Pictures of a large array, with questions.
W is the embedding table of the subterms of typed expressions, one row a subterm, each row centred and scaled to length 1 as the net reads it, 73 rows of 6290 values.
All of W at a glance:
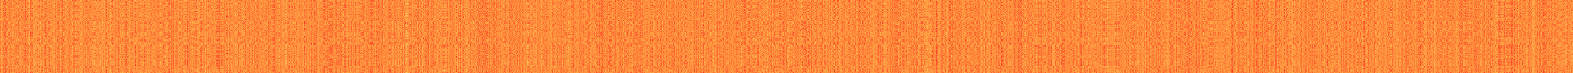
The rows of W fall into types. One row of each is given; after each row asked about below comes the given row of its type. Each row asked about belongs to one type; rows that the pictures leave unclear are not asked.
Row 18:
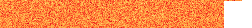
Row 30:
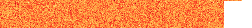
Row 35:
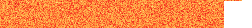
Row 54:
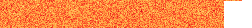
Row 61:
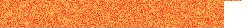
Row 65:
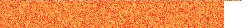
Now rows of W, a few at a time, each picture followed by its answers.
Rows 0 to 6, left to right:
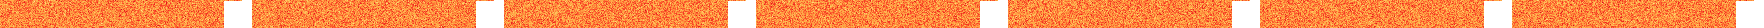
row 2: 61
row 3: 35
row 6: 18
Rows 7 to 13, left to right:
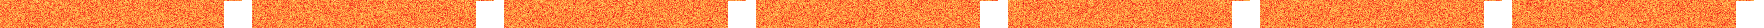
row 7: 18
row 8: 65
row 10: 54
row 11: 18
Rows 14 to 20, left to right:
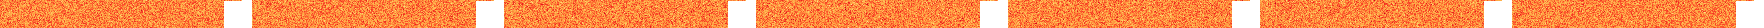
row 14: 61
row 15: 35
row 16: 30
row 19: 18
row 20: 35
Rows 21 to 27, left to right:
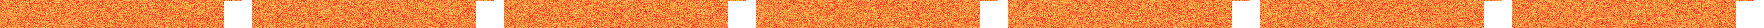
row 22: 54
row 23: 54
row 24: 61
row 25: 35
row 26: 61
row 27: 65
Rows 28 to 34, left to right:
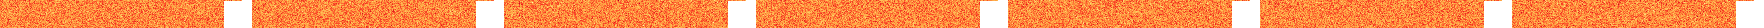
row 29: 54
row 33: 35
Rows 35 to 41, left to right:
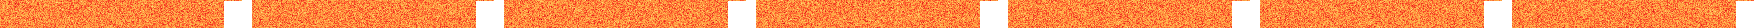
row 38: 18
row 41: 54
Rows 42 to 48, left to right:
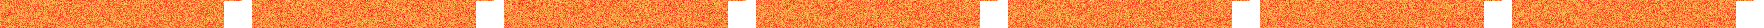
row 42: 35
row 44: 35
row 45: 61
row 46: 61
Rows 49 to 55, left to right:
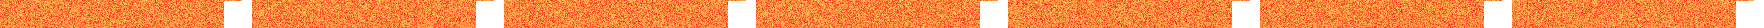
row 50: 30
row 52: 61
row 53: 30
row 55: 18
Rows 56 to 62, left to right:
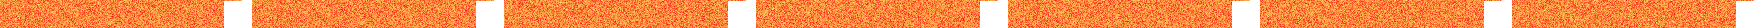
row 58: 35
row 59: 30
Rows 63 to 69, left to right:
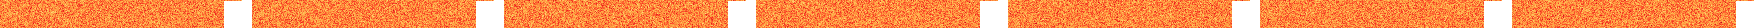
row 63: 61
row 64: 61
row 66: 18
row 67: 18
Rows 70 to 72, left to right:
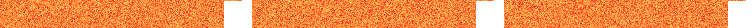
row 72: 35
